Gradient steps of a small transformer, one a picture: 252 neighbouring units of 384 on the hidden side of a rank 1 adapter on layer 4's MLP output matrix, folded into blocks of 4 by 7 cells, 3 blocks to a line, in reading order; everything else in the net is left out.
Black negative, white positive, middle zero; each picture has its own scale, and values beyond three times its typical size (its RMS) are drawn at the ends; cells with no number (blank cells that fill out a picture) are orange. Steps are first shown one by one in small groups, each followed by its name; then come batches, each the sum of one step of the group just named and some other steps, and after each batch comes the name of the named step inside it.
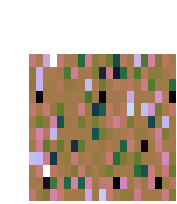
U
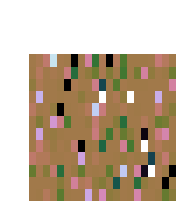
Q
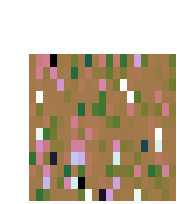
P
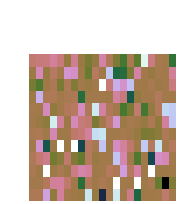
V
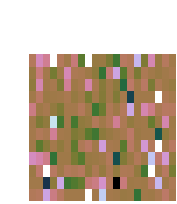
U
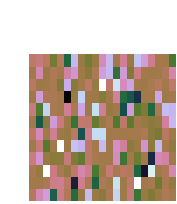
V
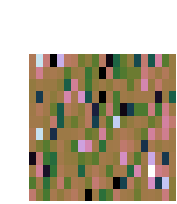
U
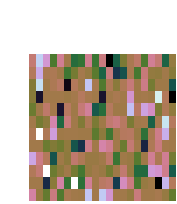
U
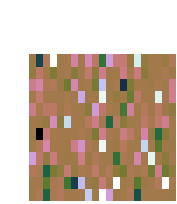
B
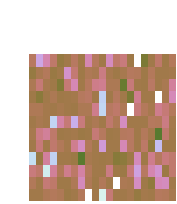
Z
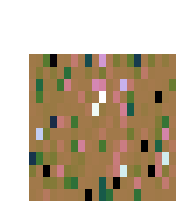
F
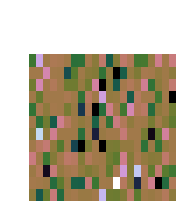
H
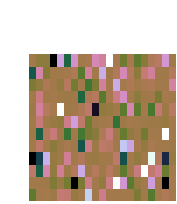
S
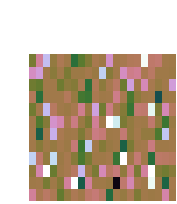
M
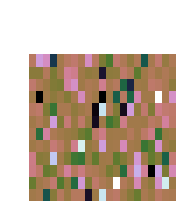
Z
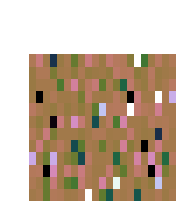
Z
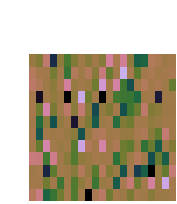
M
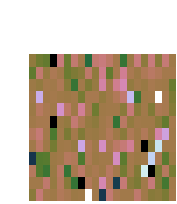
S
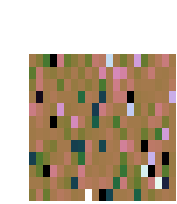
S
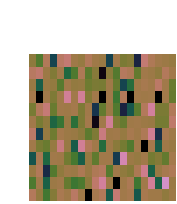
M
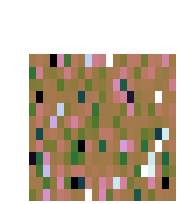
S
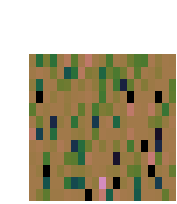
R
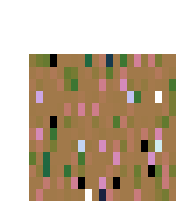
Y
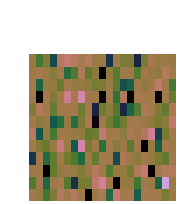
R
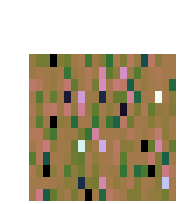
Y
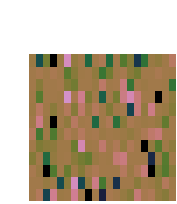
Y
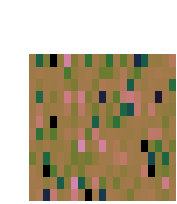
Y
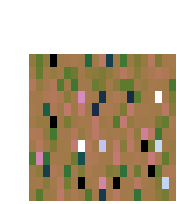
Y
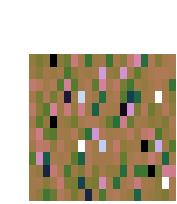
Y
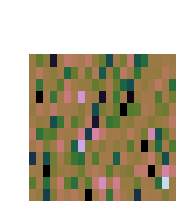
R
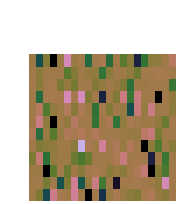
Y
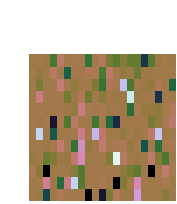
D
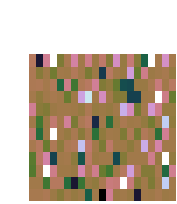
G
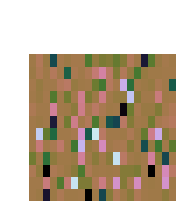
D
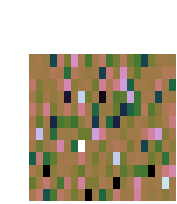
D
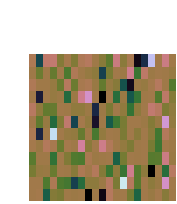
G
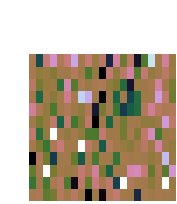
G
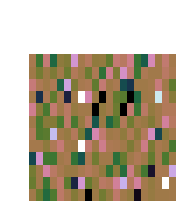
G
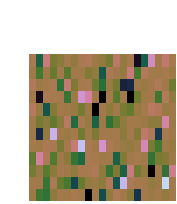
G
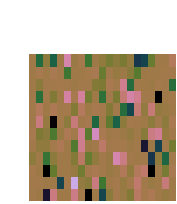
D
